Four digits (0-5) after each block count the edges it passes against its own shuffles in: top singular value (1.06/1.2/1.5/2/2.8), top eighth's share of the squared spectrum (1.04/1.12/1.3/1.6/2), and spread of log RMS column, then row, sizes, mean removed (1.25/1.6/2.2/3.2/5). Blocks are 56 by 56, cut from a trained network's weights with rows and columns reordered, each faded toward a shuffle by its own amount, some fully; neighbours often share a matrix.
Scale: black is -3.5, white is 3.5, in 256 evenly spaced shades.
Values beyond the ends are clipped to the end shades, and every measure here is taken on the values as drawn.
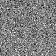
2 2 0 1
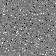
0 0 0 0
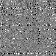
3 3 1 3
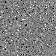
1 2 0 0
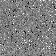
0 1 0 0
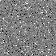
0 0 0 0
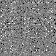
2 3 0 2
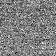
1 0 0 0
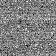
2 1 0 0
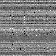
5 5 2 3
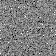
0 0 0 0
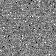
0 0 0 0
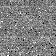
1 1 0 0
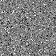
1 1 0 1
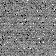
2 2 0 0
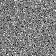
0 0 0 0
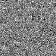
2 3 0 1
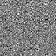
3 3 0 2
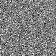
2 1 0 0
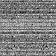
4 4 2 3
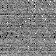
3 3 1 1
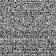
2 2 0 0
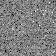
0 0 0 0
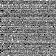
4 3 1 1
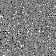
0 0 0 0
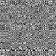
4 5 1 3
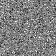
1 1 0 0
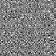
4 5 2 3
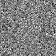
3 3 0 1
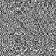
4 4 1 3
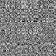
4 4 1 2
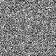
2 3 0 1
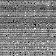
4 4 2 2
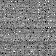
2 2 0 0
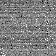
3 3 1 0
